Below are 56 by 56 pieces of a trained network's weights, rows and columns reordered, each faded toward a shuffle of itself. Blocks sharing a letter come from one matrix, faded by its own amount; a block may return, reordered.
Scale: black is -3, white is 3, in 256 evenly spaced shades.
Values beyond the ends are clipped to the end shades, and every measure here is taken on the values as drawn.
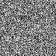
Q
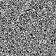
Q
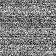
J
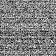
J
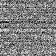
J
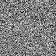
Q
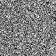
Q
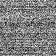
J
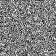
Q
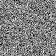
Q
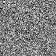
Q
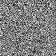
Q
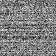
J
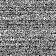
J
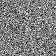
Q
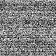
J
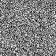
Q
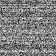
J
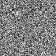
Q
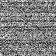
J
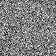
Q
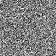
Q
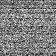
J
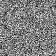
Q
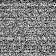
J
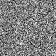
Q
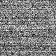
J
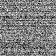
J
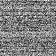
J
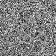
Q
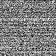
J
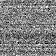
J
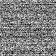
J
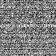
J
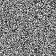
Q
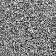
Q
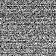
J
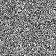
Q
